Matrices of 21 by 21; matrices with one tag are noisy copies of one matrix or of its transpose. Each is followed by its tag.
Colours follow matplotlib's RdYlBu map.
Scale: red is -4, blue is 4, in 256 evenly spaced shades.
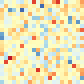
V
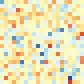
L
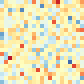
V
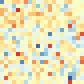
L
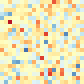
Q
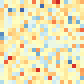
V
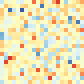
V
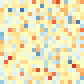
V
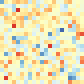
L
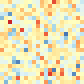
Q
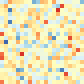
V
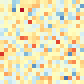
Q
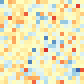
L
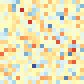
Q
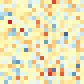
Q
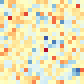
L
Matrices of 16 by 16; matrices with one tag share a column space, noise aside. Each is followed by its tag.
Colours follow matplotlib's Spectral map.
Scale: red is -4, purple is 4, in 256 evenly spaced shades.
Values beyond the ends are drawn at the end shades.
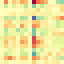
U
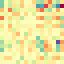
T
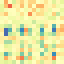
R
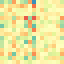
U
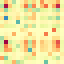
T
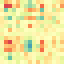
T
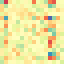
U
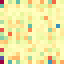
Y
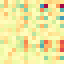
T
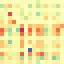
R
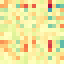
T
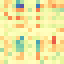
T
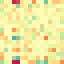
Y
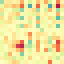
T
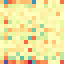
Y
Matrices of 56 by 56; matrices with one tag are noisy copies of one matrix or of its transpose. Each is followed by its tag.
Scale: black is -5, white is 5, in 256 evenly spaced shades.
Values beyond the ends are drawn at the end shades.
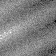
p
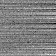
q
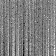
q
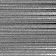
q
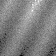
p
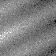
p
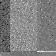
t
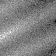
p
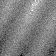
p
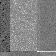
t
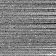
q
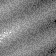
p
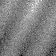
p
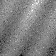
p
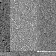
t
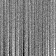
q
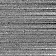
q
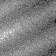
p
